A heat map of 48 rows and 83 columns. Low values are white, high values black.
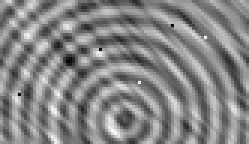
Slope: none. Odd rows or columns: none. Rings: centred on the bottom middle. Average level on the scale: 50%. Lone odd cells: 5, 3 higher and 2 lower than their neighbours. Histogram: bell-shaped.
